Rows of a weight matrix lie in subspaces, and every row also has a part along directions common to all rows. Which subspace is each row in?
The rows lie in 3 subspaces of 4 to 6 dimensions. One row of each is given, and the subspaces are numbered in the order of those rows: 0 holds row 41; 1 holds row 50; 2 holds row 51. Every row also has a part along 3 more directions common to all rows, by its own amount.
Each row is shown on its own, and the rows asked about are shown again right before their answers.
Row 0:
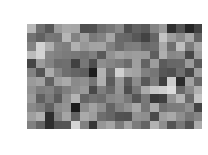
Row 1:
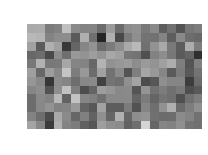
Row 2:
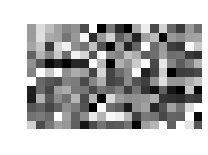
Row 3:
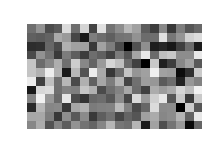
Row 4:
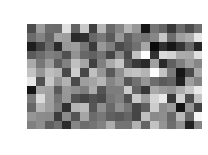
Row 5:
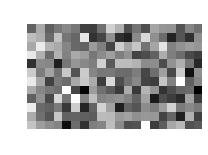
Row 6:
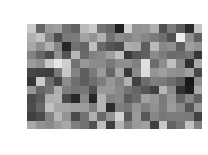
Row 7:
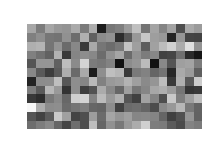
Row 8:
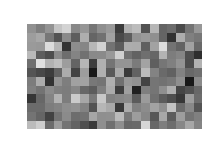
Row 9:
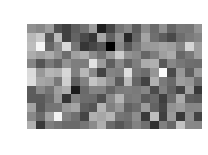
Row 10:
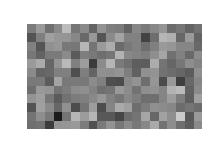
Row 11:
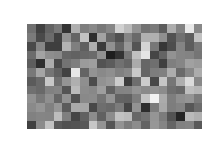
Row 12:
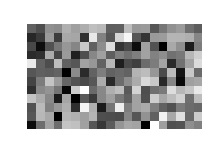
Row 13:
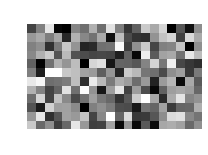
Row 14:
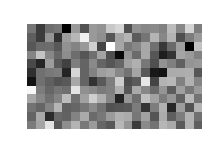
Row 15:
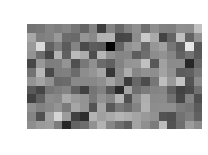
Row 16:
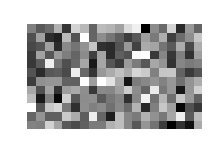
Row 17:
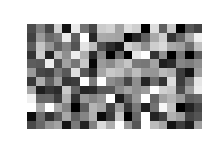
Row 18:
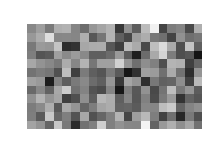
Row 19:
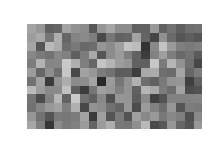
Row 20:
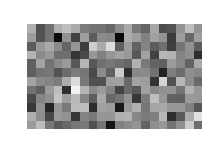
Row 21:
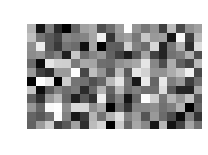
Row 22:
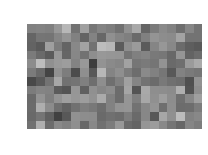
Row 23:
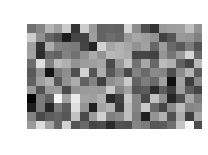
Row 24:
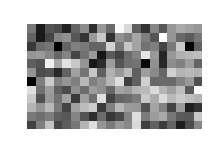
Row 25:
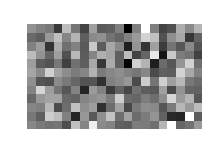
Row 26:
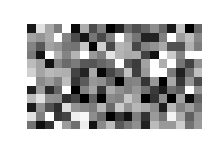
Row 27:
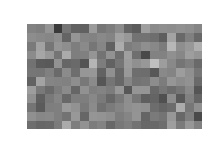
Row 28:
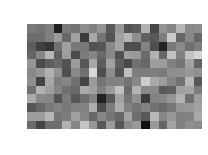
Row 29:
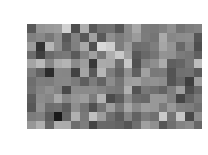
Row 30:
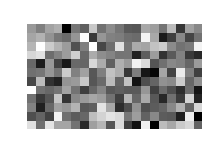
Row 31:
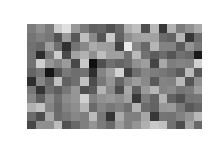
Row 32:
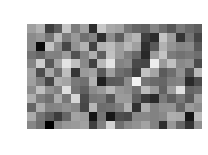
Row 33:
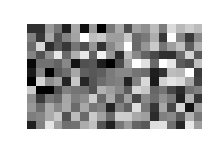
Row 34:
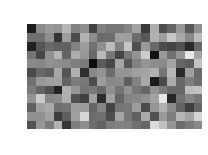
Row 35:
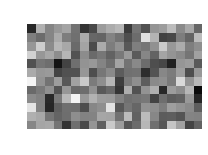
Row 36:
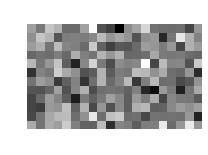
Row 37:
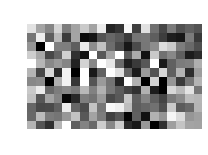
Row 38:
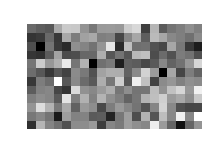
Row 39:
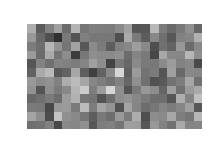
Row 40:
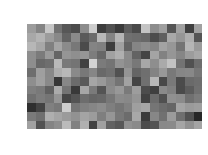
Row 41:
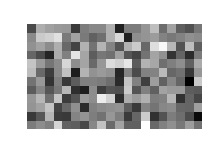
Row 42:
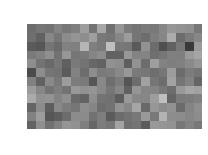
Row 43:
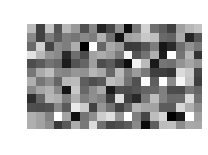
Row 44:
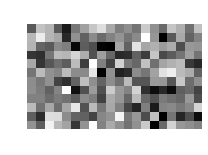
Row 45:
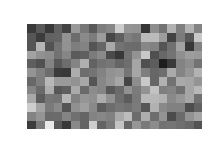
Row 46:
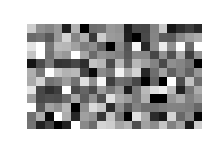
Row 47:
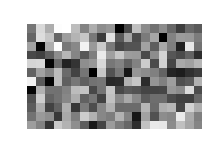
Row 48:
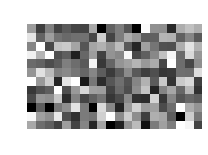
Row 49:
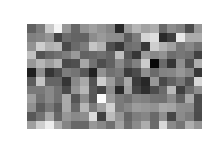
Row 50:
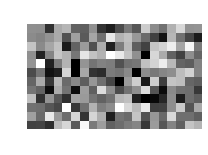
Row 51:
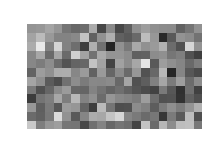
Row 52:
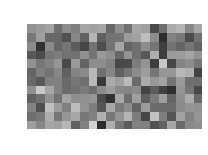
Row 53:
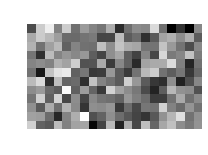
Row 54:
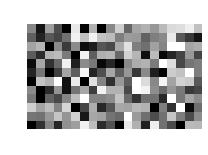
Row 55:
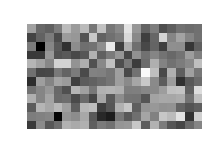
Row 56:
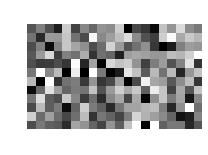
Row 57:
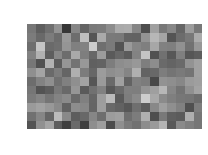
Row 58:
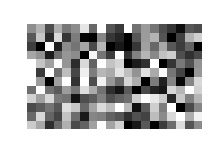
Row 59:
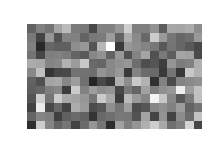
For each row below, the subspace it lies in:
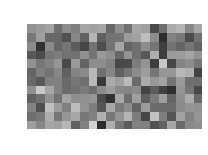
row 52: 0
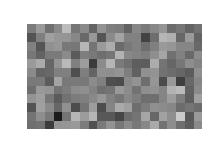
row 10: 0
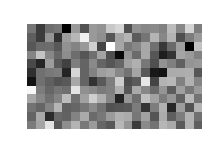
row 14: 1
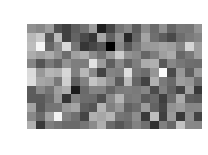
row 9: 1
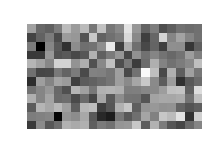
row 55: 2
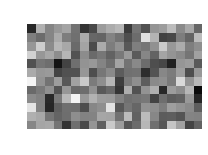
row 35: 2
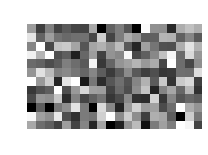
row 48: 0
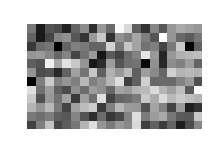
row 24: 2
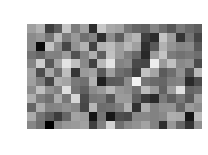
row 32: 2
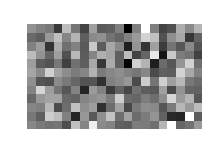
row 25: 0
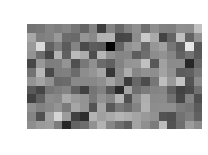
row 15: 1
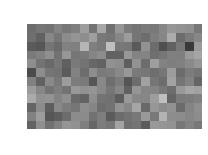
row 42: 1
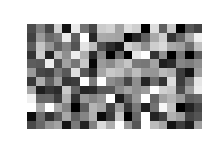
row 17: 0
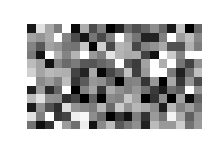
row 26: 1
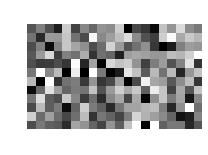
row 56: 1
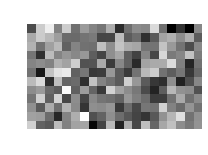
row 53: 1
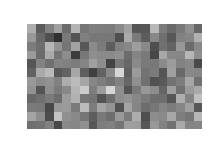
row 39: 0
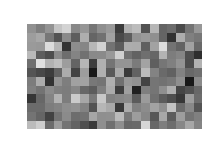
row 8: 0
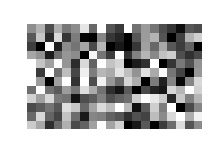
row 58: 1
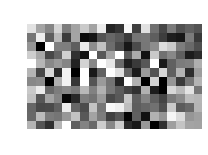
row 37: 1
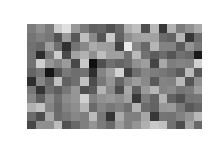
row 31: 1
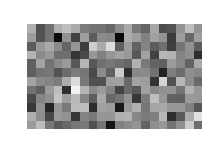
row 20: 0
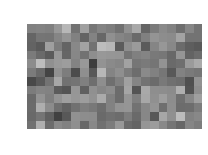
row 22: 0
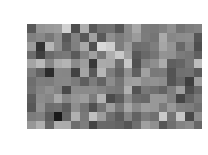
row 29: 0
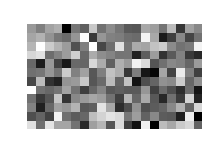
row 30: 1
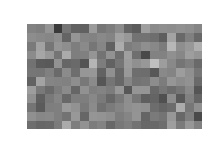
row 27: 1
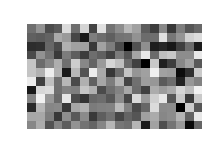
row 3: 1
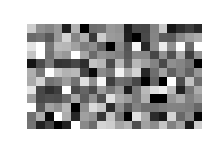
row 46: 0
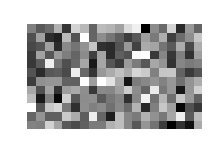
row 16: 0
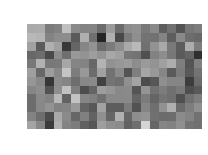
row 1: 2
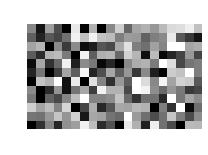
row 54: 1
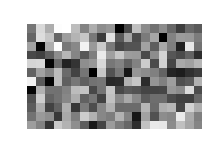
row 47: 2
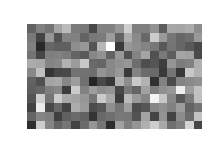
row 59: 0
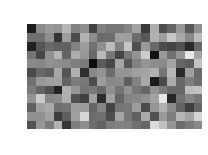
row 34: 1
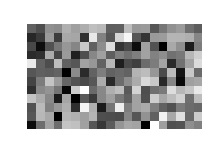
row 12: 2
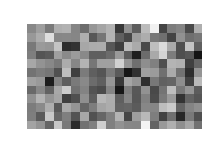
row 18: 0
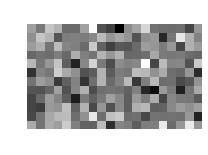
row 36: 2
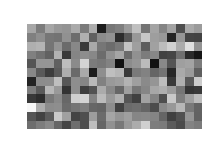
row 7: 1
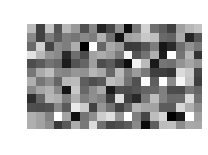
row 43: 0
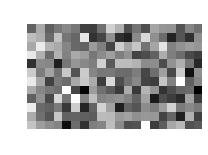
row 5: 2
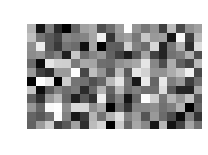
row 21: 2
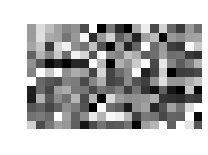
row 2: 2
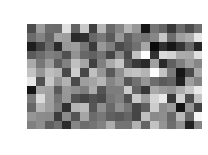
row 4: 1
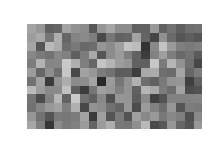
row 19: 2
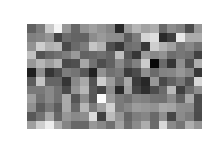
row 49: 2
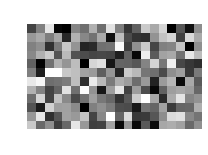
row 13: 1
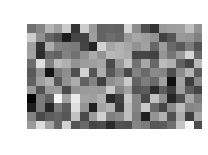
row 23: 0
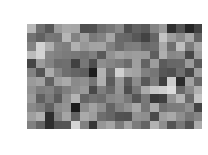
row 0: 0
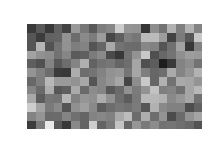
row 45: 2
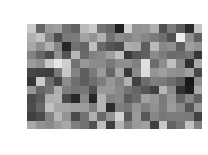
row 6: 2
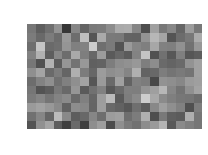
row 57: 0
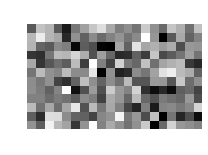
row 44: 0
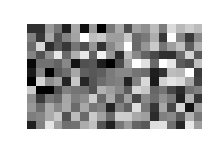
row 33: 1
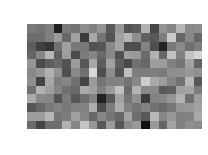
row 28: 0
